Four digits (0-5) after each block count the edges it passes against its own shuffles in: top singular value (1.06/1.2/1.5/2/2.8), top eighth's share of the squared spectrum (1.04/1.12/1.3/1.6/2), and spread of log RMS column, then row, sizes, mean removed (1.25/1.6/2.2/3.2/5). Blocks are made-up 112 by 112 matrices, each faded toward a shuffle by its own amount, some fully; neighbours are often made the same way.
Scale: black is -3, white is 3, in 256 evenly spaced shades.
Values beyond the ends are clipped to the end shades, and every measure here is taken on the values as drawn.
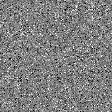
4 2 1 1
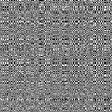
5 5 4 4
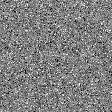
3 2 0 0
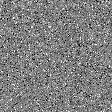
0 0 0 0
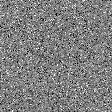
2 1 0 0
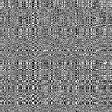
5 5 4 4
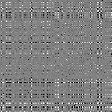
5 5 4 4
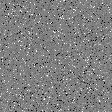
0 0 0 0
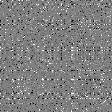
5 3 2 3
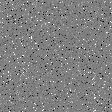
0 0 0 0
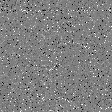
3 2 0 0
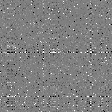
5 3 2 2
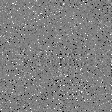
3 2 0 1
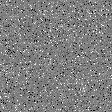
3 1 0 1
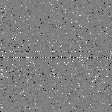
4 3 1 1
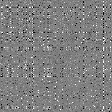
5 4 3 3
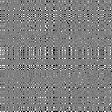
5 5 4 4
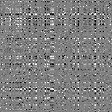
5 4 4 4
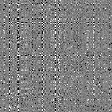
5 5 4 3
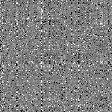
4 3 3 2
